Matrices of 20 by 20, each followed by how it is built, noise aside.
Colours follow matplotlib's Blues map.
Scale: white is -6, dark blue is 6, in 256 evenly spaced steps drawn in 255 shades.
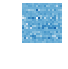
uneven rows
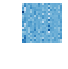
uneven columns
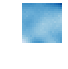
smooth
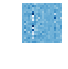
uneven columns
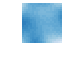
smooth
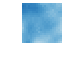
smooth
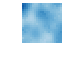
smooth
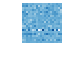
uneven rows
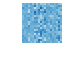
uneven columns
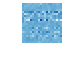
uneven rows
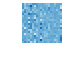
uneven columns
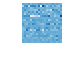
uneven rows
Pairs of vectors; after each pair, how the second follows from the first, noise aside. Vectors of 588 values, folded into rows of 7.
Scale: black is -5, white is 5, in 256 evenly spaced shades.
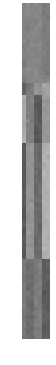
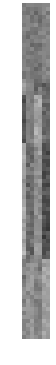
negated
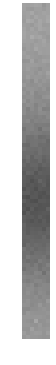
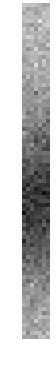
scaled up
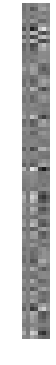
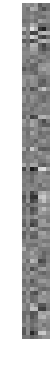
negated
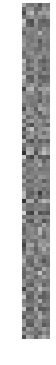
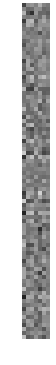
negated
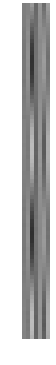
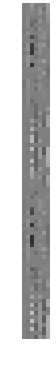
partly zeroed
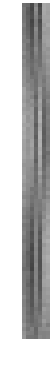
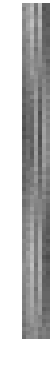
negated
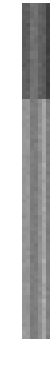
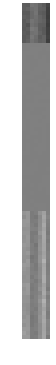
partly zeroed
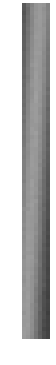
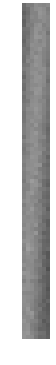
shrunk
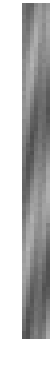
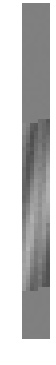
partly zeroed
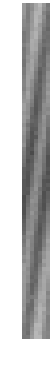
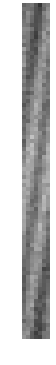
negated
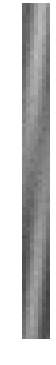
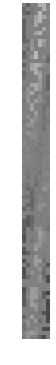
partly zeroed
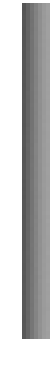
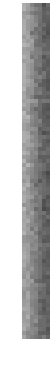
negated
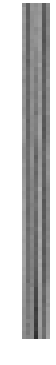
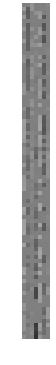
partly zeroed
